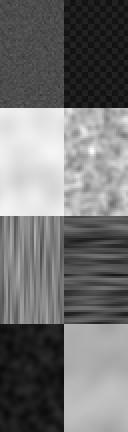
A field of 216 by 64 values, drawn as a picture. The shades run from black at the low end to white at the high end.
It is made of 4 by 2 panels. Panel 1,1: low, fine-grained, faint in contrast. Panel 1,2: very low, checkered, faint in contrast. Panel 2,1: very high, smooth, faint in contrast. Panel 2,2: high, blotchy. Panel 3,1: middling, streaked downward. Panel 3,2: low, streaked across. Panel 4,1: very low, blotchy, faint in contrast. Panel 4,2: high, smooth, faint in contrast.
